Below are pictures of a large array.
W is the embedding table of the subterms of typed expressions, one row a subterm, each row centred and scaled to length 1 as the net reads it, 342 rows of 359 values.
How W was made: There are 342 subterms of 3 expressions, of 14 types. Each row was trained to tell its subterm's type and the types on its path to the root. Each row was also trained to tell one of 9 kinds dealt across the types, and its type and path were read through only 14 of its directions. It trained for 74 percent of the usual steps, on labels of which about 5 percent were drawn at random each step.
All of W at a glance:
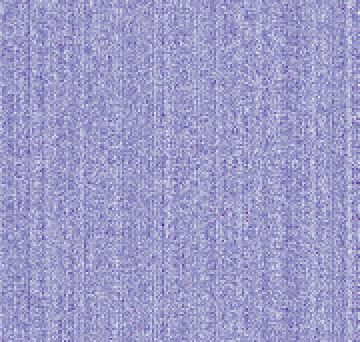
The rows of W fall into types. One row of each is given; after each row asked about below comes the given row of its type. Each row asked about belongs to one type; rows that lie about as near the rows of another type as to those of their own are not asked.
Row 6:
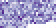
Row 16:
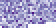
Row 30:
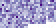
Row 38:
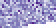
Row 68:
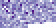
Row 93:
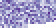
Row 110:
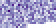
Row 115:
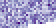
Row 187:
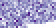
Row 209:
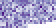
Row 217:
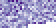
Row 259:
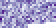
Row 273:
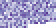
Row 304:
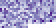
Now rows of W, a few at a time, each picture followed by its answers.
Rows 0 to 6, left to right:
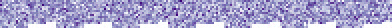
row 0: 30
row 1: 16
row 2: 68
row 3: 217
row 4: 273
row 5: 6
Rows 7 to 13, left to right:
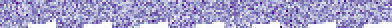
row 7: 30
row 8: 38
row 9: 6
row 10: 115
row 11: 110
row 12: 259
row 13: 209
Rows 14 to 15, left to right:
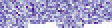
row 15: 68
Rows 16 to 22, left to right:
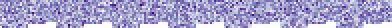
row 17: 6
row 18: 68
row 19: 217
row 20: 6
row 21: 217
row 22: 273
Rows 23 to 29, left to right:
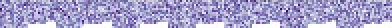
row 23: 110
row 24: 68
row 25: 16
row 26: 110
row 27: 68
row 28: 304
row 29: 187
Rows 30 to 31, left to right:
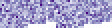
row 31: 6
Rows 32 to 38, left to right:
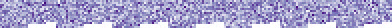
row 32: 30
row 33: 6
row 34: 16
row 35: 115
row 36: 110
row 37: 93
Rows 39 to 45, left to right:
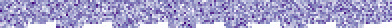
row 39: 6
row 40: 68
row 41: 209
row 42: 38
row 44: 6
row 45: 115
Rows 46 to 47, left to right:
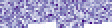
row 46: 304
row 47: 217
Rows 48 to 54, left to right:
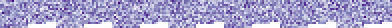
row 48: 217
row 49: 304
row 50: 209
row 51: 16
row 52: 16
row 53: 93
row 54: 6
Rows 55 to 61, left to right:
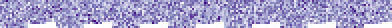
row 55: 273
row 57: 273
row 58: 209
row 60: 304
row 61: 209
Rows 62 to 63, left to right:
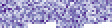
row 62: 187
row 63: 217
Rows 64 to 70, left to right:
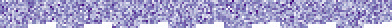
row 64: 259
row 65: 30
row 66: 115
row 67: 187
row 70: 115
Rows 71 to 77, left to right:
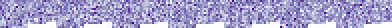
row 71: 93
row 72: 209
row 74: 30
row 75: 209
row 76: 304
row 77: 304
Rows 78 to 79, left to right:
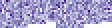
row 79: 68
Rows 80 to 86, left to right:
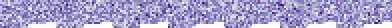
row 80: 16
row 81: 16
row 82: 30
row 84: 115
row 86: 68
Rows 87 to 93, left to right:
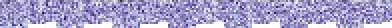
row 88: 259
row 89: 110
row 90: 16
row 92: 30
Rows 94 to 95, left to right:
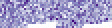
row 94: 304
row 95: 209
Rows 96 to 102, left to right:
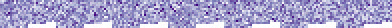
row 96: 110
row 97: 259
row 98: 93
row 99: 68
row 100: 38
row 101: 187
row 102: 38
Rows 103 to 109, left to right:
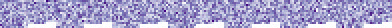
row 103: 217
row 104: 259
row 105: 273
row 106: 38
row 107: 273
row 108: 115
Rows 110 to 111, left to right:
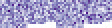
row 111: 68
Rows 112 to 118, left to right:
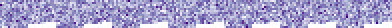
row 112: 30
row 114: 115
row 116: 209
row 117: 16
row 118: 93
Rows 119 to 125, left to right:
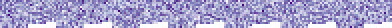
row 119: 187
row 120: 209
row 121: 115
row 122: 68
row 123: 187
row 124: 187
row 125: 217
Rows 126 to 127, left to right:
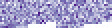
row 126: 93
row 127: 209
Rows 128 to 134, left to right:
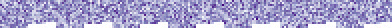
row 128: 38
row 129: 110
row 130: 110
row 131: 110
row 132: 110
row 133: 30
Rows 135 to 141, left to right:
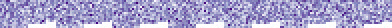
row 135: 304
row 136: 68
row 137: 16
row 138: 217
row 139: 259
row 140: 6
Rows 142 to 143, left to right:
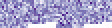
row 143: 93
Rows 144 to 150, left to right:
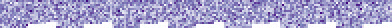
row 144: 259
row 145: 259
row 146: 209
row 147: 38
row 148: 304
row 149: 30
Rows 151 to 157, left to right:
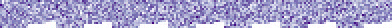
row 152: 68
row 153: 68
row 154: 273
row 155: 304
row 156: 30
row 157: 187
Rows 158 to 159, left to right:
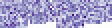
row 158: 93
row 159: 16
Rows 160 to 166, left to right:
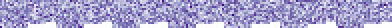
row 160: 115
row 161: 187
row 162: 187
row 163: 16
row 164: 259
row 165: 259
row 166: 187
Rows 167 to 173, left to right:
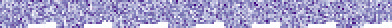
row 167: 187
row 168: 38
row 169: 115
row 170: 6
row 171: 38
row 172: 187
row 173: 187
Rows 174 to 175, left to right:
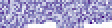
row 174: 6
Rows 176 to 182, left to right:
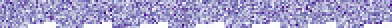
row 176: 304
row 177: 259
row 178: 93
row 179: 217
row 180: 304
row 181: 6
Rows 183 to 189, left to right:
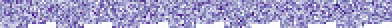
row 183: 30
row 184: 110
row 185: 259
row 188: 110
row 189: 68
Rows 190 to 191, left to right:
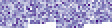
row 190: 6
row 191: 38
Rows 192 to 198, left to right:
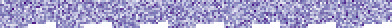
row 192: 30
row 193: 68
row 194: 187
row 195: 304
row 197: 38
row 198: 93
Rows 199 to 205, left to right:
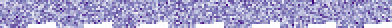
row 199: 38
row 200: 68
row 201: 217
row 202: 209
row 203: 38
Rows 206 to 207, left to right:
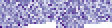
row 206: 209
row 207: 304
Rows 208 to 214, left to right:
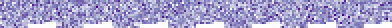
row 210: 273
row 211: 68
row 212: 187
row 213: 273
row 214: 217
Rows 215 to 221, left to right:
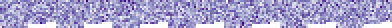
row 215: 273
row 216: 110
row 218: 38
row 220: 273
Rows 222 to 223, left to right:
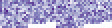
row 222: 209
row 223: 187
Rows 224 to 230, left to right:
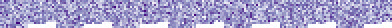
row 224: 187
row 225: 115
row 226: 6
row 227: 38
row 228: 38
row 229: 110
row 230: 115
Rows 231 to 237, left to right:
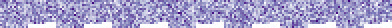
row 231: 16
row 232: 30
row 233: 217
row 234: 304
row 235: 16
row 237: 110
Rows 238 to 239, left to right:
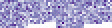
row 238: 217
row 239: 38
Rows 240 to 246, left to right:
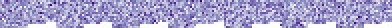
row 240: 93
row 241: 273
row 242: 93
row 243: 16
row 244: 30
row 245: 38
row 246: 115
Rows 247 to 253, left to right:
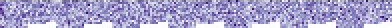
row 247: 6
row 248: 110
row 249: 30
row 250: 16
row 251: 304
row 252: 110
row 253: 217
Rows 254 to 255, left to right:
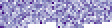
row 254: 68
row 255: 30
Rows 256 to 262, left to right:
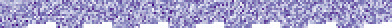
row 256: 6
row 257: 38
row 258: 217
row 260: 38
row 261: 217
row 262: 209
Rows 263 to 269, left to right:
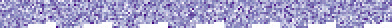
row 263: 16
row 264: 187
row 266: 68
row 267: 273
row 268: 30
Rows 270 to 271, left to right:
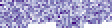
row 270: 304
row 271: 187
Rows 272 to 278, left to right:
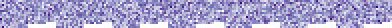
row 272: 30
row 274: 30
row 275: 68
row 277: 273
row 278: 6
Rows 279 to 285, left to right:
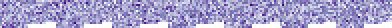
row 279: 187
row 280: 38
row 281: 6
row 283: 30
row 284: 209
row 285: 217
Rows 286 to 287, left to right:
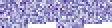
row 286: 209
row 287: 30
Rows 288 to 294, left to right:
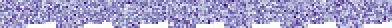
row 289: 6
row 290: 38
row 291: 209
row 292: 68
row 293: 115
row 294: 6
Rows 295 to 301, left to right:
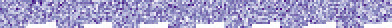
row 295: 259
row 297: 209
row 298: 304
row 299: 209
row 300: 217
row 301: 304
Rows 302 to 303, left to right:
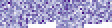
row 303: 304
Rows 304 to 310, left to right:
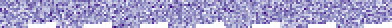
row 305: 259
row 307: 110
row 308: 68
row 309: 30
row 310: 93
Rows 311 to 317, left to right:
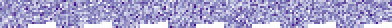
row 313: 68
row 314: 38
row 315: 115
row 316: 187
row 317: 68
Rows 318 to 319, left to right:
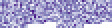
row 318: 6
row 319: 16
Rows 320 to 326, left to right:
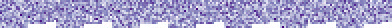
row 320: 273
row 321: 259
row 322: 16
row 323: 93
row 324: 209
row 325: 209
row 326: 209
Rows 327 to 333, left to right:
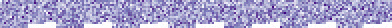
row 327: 217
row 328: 217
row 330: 209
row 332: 217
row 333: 273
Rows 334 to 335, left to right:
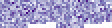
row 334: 273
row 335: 110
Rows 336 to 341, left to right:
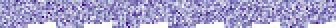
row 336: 93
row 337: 30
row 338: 209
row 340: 217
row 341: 273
